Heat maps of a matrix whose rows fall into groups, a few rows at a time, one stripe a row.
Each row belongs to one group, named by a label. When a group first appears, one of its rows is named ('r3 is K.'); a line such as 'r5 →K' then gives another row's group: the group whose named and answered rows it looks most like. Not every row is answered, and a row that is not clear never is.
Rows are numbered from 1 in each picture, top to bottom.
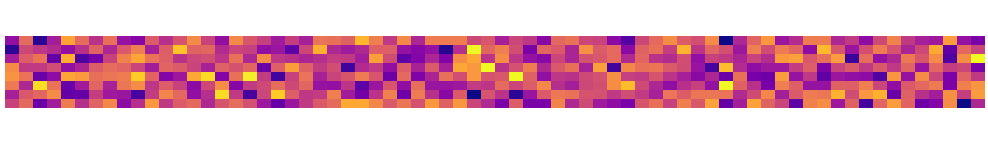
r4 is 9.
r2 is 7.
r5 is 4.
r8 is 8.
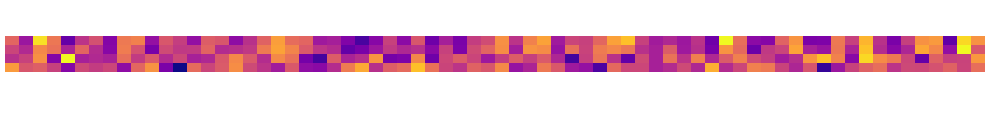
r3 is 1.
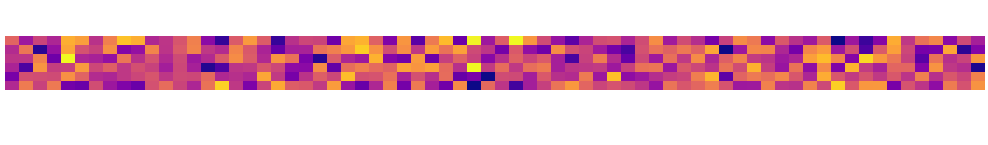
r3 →1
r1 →4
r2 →8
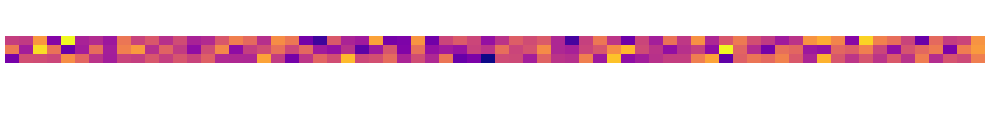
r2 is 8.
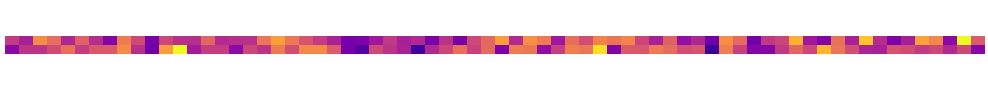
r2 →9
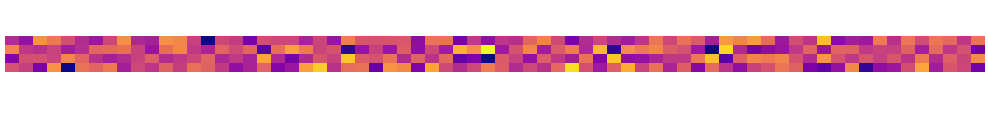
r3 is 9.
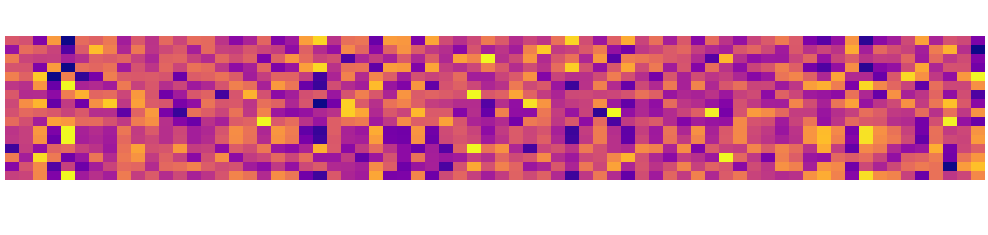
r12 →1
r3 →9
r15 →7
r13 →7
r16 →1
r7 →4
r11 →1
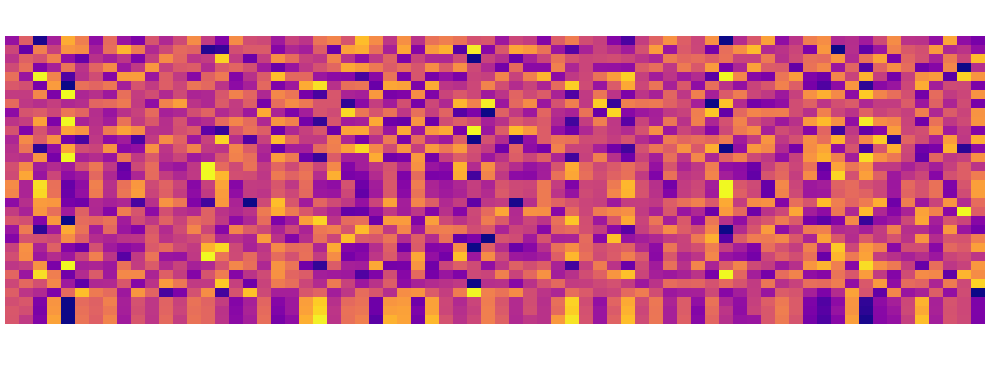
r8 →9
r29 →4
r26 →1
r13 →8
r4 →8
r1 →8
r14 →1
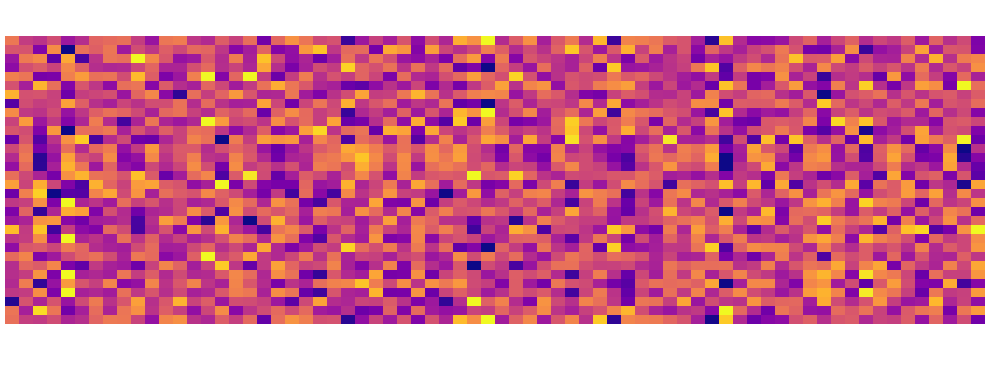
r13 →8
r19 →1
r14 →8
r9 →9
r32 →9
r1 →9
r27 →1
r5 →4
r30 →7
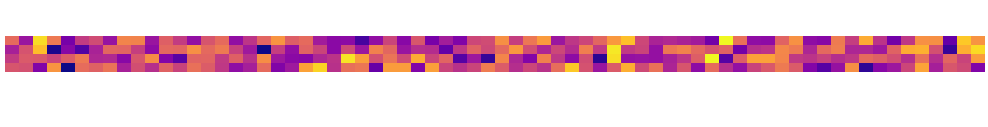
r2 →7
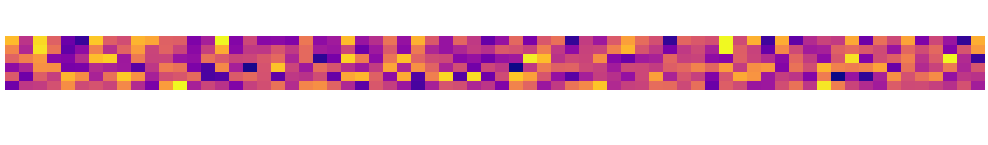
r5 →4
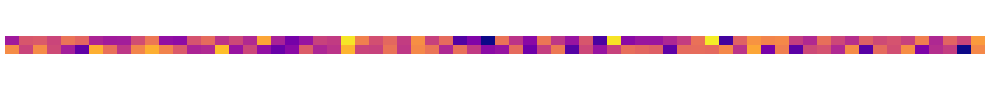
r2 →8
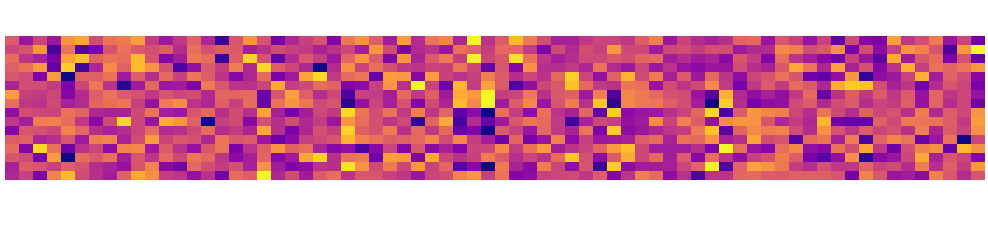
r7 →9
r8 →9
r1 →4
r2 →7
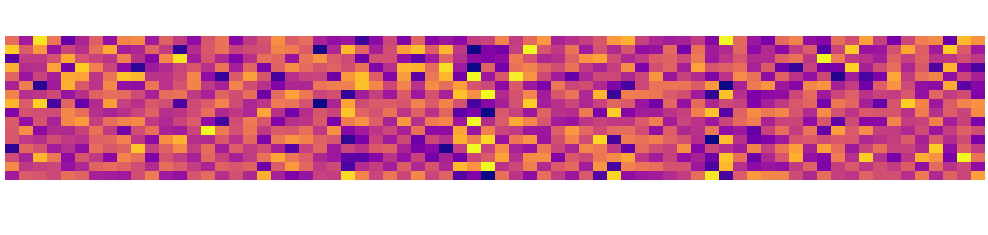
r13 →7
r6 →8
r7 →9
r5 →4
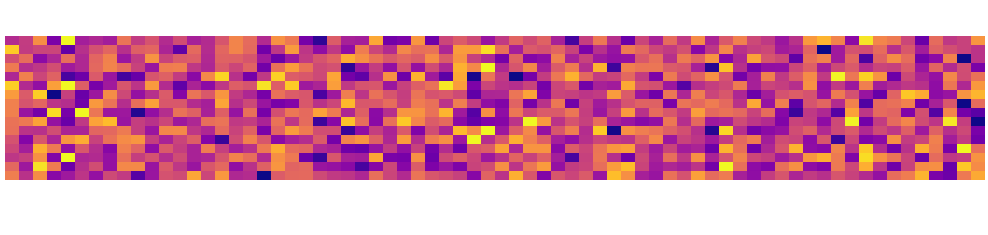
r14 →1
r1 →1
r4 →9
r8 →8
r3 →8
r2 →9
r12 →4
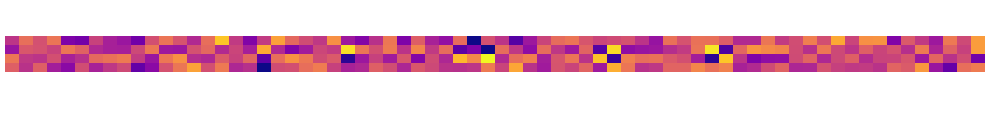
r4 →7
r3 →9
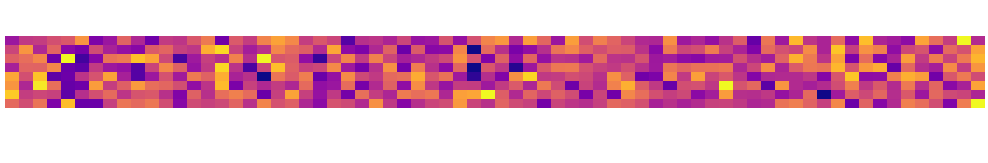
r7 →9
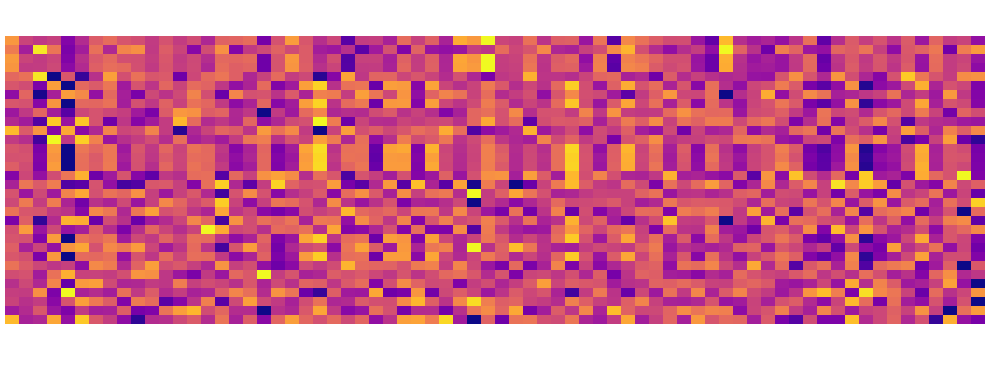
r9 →7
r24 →4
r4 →9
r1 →9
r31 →7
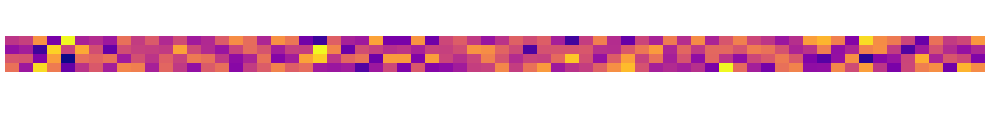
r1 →1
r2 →7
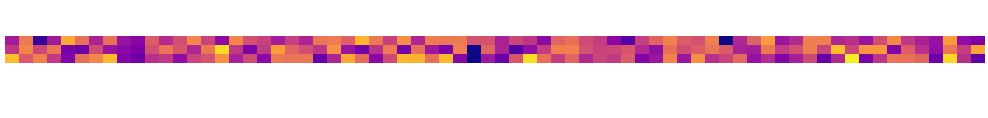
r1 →8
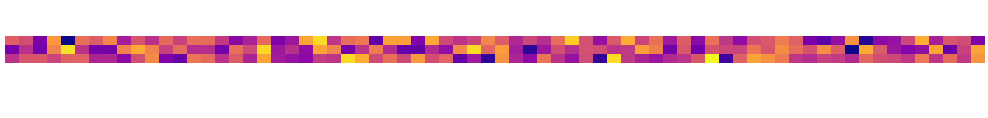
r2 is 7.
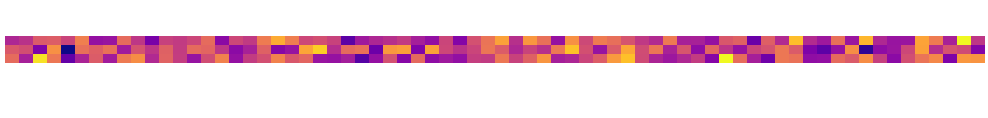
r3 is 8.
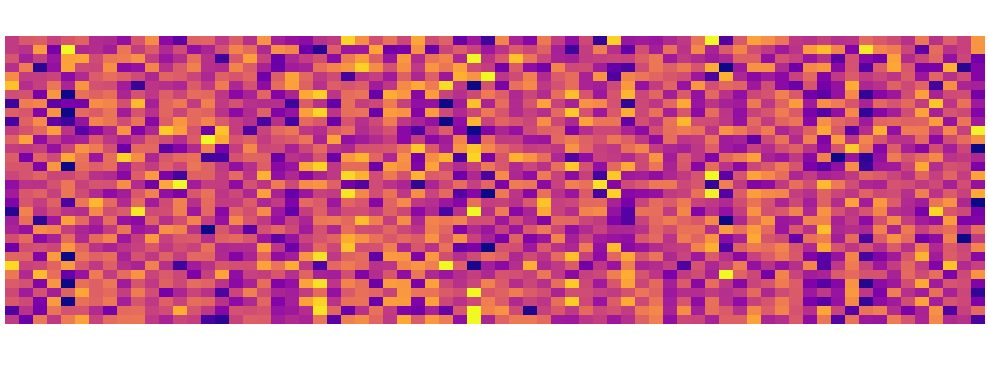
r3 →4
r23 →8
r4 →8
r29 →4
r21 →8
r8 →7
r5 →9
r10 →7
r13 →4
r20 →7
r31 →7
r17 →9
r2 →1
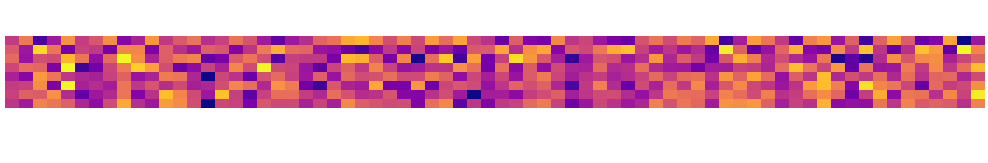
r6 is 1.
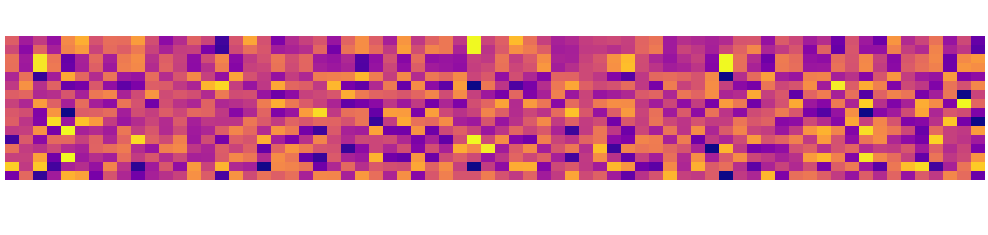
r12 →7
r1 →4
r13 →9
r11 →1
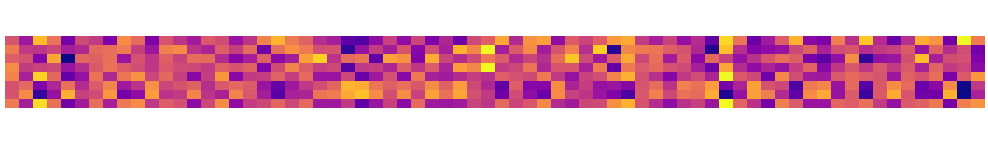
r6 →8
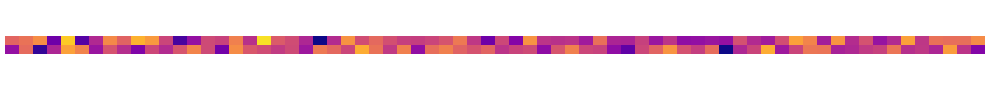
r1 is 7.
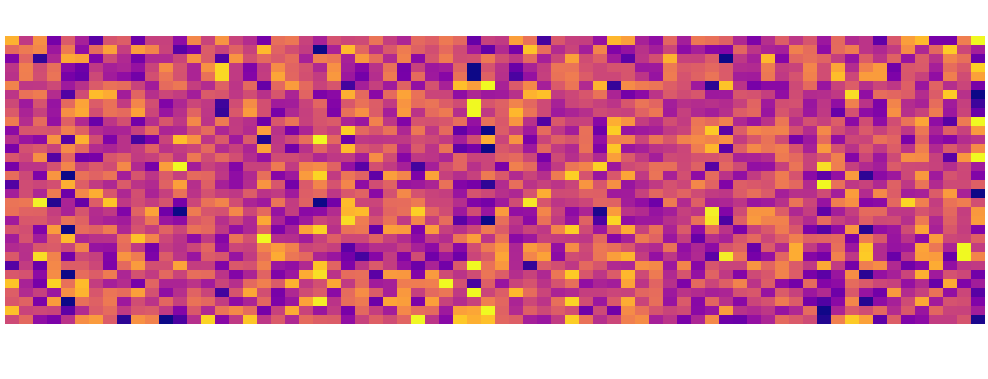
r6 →9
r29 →4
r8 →4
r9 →4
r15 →9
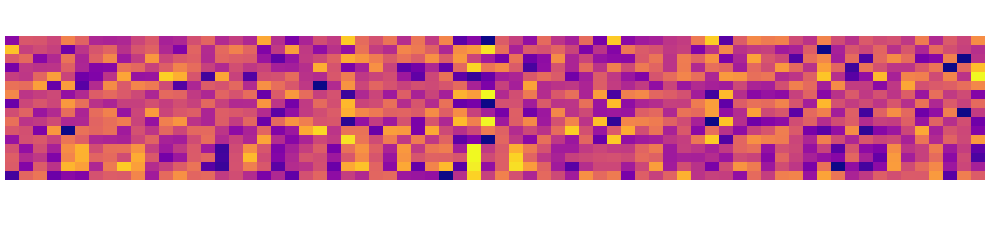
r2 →9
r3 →8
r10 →9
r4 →7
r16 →7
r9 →8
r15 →4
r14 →4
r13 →4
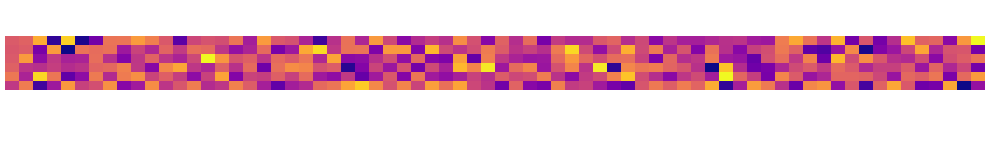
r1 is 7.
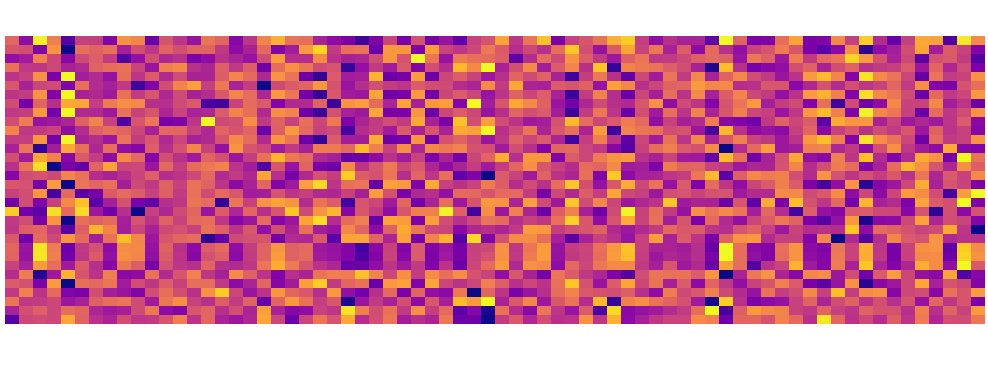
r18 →7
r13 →8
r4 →9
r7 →1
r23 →4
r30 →9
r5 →1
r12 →1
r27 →8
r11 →9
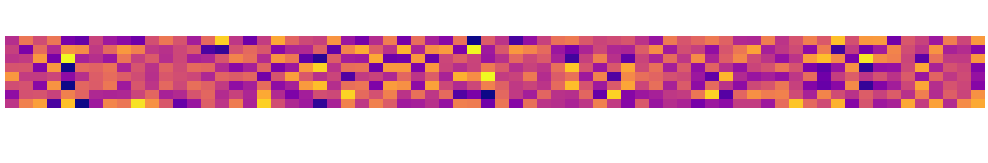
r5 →9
